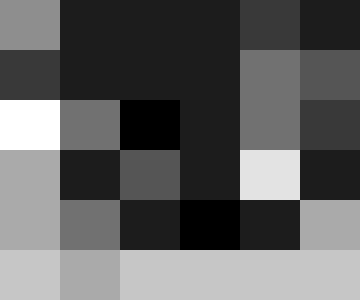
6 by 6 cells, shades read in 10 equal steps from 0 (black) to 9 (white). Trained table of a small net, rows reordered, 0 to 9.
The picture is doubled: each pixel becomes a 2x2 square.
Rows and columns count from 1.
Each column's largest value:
9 6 7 7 8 7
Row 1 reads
5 1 1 1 2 1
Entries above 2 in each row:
1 2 3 3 3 6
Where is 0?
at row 3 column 3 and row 5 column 4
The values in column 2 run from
1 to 6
